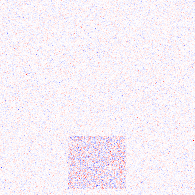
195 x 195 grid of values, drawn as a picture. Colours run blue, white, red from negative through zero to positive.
Slope: none. Odd rows or columns: none. Odd patch: rougher, in the bottom middle. Histogram: heavy tails on both sides.
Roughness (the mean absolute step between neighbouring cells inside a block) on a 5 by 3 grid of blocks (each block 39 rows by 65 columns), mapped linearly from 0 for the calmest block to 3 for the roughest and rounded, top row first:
000 | 000 | 000 | 020 | 030
